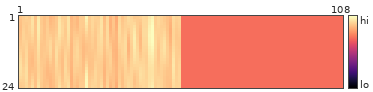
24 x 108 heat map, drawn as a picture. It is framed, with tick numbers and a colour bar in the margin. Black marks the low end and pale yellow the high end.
It is made of 1 by 2 panels. Panel 1,1: very high, streaked downward, faint in contrast. Panel 1,2: high, flat.
